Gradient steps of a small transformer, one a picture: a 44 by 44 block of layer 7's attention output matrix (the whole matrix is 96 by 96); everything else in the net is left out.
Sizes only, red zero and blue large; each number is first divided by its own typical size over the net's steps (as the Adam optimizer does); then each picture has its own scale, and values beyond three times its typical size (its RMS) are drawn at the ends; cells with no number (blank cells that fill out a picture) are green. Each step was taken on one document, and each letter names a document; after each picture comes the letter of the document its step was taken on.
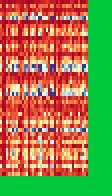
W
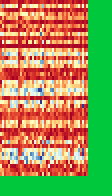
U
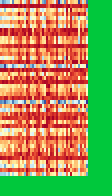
U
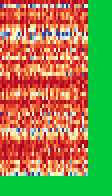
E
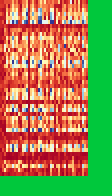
W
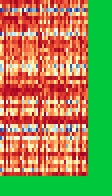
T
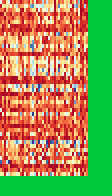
E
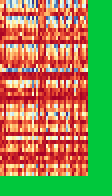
T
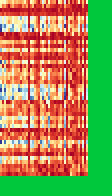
U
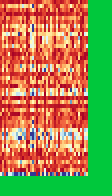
E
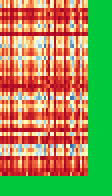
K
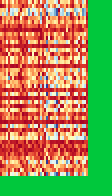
T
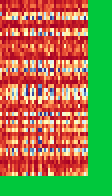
W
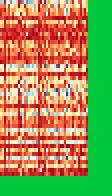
T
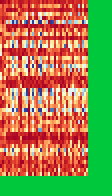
W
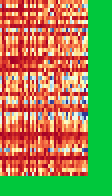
W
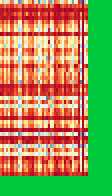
K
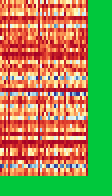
T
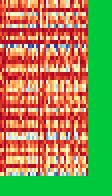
T
